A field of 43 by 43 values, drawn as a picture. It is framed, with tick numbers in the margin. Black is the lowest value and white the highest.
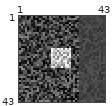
There are no regular stripes. An odd patch, higher than its surroundings, sits in the centre. The ninth with the highest average is the centre. No overall slope runs across the table. The right part is calmer, past a seam about 70% of the way across. Overall the values sit about 30% of the way up the scale.
